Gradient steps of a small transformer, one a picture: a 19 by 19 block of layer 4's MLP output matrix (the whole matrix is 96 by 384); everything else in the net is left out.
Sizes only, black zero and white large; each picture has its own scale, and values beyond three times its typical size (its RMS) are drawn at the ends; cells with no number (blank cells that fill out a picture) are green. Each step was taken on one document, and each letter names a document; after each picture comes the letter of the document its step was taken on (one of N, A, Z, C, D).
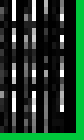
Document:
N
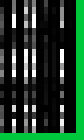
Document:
N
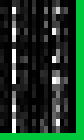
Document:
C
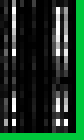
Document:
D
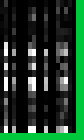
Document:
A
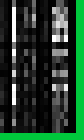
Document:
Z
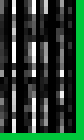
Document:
N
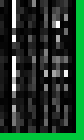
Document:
Z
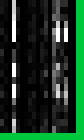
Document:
Z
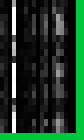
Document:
Z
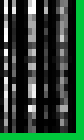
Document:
A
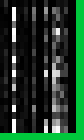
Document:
C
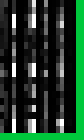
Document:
N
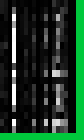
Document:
C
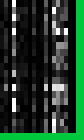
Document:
C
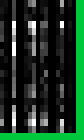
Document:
N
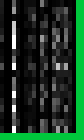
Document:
Z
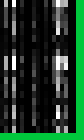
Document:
D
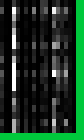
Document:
Z
